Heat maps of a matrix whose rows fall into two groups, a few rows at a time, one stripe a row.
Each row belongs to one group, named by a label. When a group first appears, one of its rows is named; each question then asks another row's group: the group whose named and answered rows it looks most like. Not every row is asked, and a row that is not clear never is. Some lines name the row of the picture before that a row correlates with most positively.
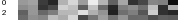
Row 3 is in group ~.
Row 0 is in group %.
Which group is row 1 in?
%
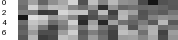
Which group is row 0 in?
~
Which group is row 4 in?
~
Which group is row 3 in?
~
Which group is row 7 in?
%
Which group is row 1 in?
~
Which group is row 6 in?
%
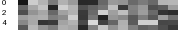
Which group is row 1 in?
~
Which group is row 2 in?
~
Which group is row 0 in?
~
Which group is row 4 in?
%
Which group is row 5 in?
~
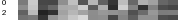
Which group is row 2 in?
%
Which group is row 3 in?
%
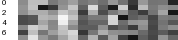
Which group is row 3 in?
~
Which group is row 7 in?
~
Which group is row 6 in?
~
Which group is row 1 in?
%
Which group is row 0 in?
~
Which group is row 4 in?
~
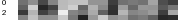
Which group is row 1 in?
%
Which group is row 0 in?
%
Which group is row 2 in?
%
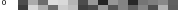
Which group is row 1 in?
~
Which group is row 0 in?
~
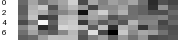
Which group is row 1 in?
~
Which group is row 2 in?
~
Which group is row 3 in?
%
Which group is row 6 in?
%
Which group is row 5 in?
%
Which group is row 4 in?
~
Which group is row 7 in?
~
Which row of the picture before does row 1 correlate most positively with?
1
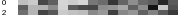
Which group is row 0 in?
%
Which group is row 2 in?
%
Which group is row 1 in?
~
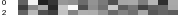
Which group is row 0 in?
%
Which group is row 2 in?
%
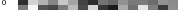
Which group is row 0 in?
~
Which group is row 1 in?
%
